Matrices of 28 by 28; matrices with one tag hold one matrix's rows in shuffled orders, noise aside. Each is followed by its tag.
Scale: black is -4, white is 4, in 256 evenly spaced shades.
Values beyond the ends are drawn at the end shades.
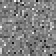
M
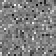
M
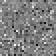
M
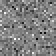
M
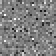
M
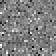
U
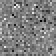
M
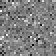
U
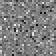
M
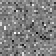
M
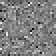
U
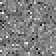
U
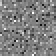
M
